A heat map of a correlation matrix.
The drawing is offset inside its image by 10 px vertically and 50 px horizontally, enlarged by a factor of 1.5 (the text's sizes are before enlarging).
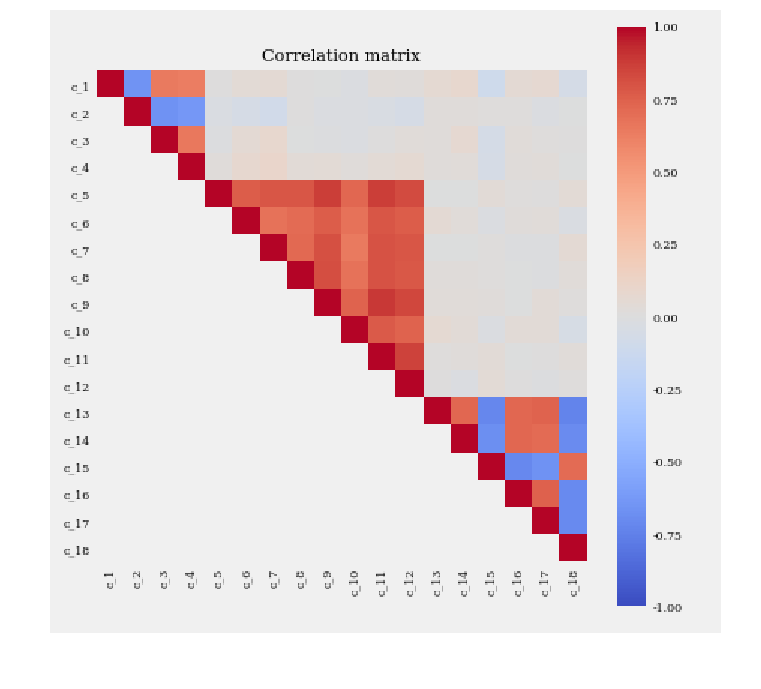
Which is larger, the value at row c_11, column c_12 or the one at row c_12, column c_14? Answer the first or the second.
the first
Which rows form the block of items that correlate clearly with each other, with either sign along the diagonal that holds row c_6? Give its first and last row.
c_5 to c_12
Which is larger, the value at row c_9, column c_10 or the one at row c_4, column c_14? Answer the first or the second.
the first
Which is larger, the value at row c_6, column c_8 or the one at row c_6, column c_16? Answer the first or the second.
the first
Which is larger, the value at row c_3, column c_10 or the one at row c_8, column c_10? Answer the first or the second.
the second
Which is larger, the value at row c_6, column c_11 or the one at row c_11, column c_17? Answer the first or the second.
the first
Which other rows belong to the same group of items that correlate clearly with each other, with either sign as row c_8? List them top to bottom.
c_5, c_6, c_7, c_9, c_10, c_11, c_12
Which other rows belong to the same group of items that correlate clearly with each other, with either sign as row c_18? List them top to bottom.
c_13, c_14, c_15, c_16, c_17
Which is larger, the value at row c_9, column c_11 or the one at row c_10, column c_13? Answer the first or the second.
the first
